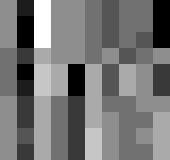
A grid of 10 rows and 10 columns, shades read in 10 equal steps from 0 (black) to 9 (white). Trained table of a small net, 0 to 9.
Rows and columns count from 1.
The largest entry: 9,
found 3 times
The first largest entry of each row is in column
3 3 3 3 3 3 3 3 6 6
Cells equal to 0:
8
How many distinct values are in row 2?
5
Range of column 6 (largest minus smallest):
3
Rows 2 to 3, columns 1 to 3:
5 0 9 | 5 0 9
